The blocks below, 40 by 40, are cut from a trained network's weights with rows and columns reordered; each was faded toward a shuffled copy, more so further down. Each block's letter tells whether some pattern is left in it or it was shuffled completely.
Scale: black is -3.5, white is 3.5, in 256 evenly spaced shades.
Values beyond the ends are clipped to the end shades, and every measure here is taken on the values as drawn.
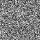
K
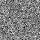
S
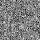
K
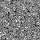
S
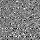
K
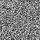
K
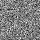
S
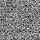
K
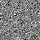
S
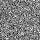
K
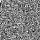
K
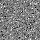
S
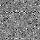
K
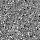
S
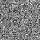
K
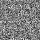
K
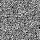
S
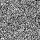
S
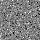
S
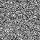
K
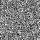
S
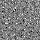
K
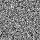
S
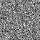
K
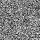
K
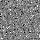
S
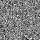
S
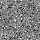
K
